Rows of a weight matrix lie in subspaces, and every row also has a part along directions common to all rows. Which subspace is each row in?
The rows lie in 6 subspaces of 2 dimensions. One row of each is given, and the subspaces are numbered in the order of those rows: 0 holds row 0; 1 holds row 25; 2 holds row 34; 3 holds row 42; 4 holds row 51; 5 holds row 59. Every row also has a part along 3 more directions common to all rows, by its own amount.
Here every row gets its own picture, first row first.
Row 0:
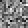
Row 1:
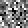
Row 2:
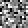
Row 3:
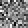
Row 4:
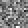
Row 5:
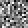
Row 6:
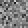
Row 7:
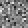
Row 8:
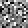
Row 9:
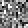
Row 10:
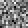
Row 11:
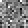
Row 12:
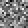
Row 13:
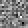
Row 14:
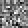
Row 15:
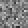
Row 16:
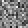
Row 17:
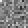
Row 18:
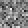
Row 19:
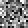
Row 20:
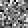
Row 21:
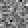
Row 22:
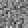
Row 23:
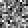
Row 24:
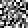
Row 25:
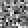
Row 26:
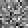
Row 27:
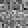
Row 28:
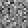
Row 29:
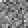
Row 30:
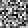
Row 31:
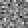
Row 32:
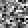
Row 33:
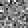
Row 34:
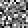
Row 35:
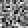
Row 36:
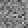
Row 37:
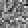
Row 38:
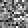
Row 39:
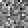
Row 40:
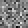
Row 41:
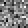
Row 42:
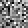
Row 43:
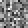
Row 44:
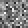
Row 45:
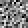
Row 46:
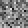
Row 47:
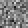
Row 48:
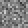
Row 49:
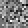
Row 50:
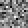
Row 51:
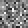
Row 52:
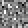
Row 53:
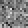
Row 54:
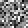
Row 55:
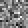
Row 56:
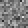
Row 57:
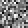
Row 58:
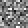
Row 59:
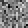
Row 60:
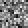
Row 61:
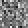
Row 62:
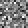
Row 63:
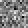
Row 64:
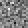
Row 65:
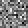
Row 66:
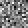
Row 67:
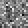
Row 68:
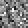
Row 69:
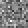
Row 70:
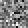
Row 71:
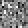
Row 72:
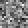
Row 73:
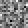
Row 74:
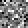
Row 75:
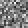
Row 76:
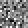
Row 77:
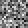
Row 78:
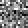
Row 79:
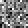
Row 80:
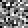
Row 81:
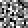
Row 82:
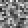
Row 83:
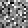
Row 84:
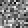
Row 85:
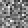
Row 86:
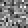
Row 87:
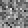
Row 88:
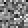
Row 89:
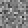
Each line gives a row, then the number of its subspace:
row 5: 3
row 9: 5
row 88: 1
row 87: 4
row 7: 3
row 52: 5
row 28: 3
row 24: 2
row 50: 4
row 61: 5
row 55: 1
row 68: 4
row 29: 1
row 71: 5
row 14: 1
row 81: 3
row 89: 5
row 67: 4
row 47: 2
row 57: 2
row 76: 2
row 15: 4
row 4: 4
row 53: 4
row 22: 2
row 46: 4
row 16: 5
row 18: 4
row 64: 3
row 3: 2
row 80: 3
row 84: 2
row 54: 0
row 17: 1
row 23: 0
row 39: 3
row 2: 5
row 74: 1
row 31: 3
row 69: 0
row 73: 0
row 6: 2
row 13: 5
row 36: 5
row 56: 0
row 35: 1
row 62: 2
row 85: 3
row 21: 0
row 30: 5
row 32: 0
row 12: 0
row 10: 2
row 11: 0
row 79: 4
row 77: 5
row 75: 2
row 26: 1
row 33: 2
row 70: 1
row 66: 3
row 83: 3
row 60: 1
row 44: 4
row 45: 2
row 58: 4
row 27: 4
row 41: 1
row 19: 0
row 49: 0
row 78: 4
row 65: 5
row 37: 0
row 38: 1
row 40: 4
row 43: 3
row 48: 5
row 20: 2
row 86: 1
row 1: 4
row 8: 3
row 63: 4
